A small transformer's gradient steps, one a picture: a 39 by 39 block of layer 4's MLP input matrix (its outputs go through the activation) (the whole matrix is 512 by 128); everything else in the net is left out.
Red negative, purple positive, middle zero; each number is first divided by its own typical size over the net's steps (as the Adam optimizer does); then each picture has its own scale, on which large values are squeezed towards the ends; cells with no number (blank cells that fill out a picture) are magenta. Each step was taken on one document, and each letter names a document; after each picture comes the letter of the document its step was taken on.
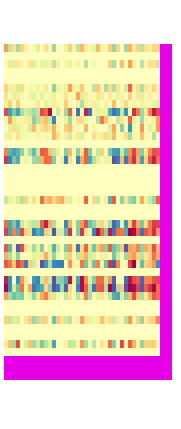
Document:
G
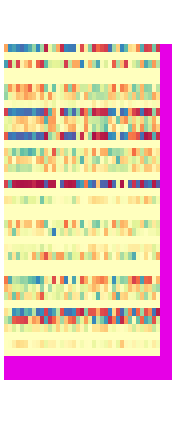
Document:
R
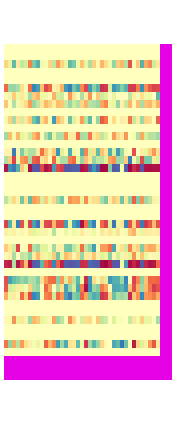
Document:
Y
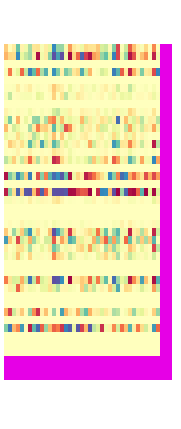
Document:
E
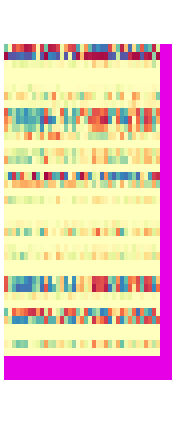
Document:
R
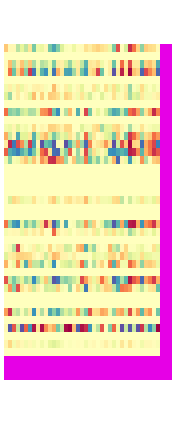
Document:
G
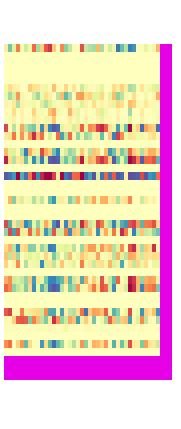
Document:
G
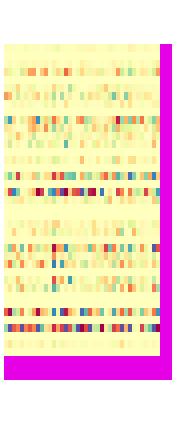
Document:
E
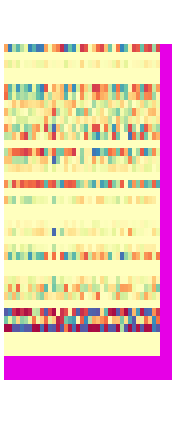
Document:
R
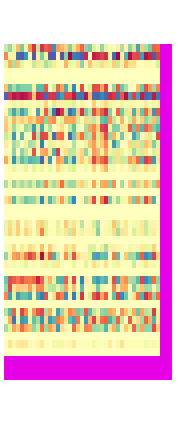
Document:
R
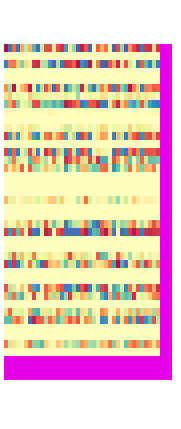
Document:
Y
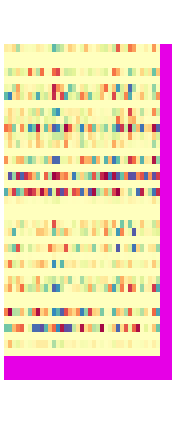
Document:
E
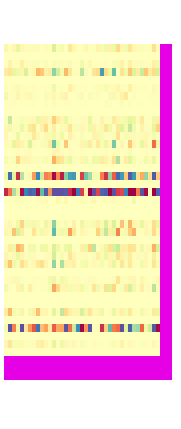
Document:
E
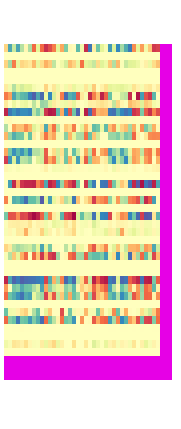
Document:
R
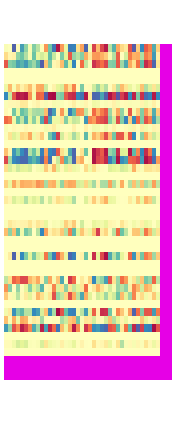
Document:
R
